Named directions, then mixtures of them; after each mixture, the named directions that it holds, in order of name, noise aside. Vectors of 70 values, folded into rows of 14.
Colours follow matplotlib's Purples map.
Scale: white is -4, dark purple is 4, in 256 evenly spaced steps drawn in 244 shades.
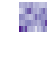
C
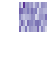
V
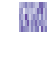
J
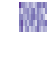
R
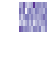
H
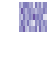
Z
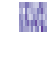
H, J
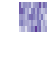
C, R, Z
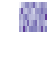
J, R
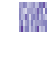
H, J, R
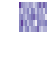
R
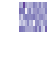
H, Z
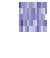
R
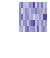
Z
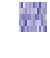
V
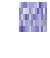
H, J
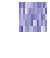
H, R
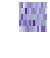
H, Z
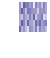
V, Z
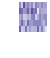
V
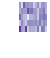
C, V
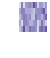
R, V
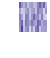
J, R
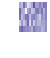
H, J
